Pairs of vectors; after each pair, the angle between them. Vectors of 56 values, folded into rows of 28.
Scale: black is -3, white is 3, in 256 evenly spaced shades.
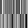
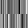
partly aligned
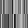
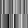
nearly parallel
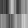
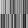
partly opposed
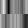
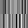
orthogonal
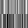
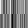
orthogonal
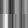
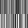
orthogonal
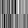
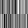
nearly parallel
